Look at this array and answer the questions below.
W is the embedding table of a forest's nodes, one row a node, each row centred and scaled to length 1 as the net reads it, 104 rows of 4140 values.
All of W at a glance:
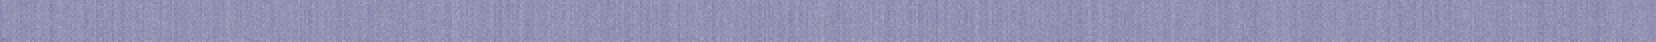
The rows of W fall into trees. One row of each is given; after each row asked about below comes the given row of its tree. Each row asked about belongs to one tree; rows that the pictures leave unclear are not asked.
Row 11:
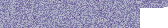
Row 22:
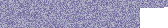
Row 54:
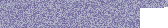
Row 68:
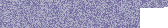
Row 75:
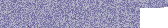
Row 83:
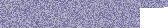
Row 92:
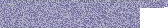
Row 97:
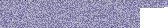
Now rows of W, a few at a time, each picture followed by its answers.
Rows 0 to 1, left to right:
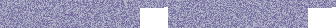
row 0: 54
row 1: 83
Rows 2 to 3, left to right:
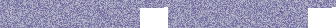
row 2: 11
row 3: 83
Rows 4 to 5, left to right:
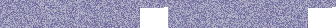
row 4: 68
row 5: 92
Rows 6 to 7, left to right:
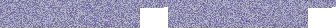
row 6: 68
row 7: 68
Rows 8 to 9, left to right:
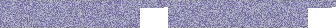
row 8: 68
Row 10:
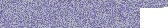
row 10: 75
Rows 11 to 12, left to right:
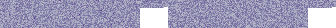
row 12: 83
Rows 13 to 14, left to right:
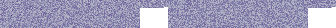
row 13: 83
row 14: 11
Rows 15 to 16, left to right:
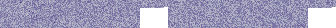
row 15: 75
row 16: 68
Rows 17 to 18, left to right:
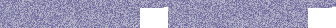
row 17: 75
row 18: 75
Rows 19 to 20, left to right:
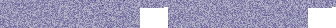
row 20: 68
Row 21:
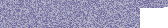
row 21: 11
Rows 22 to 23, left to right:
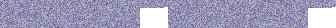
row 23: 54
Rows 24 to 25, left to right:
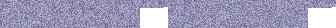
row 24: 68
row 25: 11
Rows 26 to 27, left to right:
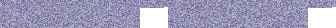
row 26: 83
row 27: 83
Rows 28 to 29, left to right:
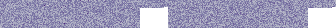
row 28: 75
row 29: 54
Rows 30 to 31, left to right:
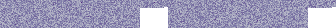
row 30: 92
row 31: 83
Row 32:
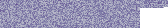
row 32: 11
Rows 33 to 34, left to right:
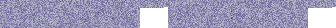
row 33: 54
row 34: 54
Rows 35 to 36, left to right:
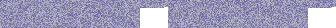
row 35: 54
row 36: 75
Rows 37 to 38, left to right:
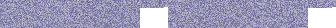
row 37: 68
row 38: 83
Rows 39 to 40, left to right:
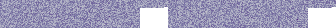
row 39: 54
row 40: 11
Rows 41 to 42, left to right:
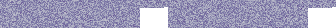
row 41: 83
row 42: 22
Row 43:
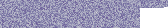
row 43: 83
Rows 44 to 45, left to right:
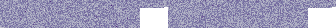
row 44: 97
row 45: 75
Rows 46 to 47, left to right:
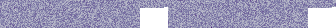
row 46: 54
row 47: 75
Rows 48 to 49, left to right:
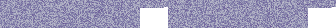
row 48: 54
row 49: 11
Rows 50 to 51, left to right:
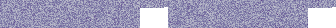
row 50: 54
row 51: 22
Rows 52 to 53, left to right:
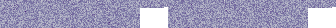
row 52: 92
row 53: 92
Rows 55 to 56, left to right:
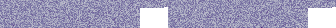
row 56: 97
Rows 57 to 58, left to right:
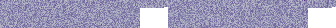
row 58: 68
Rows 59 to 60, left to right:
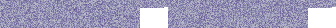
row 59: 92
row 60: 75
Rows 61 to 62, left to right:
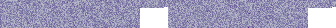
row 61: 68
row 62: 92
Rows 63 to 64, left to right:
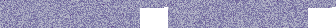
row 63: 92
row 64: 75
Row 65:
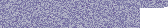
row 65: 83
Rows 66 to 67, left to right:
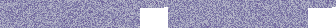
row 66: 54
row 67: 68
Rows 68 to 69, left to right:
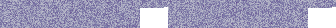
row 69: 75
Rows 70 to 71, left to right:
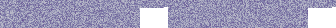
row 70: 11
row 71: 68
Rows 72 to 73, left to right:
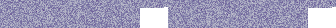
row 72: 68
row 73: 92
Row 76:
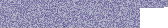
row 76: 83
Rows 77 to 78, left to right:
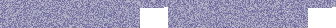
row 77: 83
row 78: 97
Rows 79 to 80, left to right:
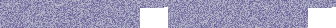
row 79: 54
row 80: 68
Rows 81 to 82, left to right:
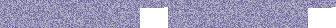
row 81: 92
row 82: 11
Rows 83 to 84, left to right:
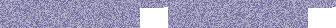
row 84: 54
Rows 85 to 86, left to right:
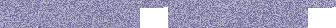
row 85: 11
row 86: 54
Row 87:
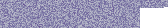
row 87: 83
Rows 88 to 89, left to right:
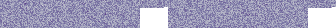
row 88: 68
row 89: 11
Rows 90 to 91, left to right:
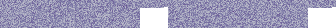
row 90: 75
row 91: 83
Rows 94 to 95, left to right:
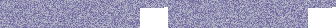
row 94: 54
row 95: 92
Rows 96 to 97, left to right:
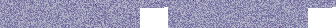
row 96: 92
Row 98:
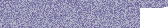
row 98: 75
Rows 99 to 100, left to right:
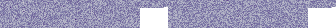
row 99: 75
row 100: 11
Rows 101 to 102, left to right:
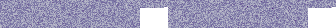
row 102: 11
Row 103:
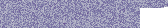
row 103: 75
